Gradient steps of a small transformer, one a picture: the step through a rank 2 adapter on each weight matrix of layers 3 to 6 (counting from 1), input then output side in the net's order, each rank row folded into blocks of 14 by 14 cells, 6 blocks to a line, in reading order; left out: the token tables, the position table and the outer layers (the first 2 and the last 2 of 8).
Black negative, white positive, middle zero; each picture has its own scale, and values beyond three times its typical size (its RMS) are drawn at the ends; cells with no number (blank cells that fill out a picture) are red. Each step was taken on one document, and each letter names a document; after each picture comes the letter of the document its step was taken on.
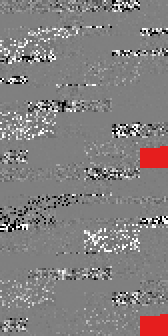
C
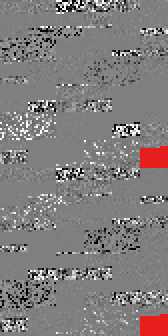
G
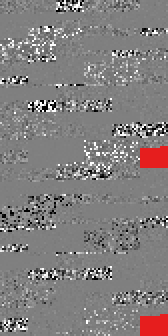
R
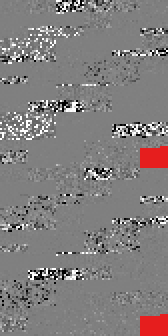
G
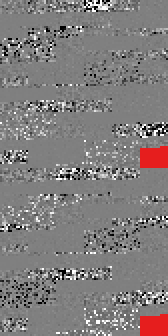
R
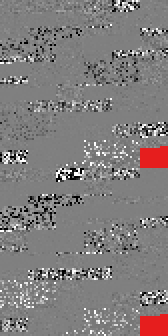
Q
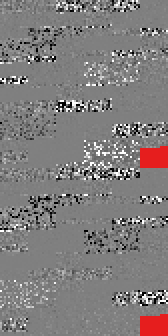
Q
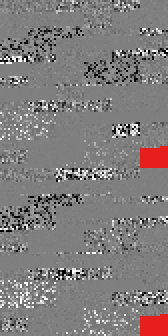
Q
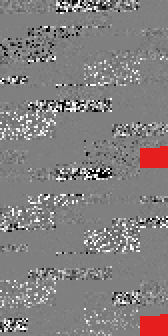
R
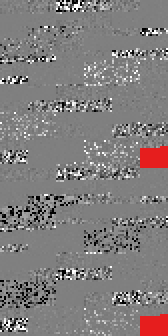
R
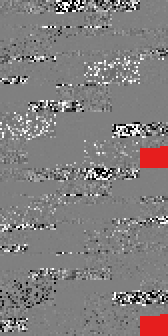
G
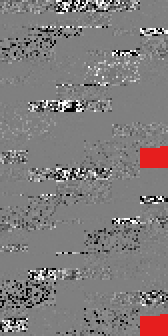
G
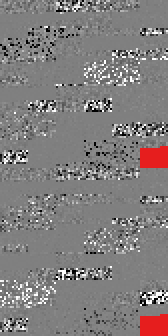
R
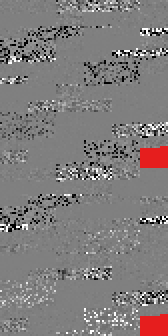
C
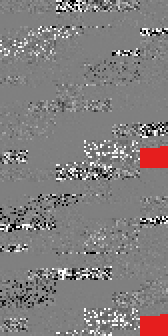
C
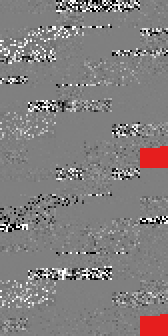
C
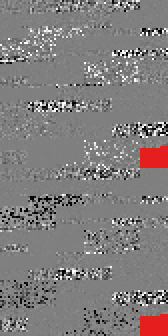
Q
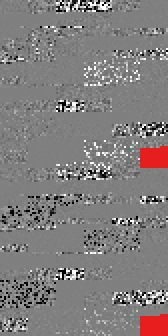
R
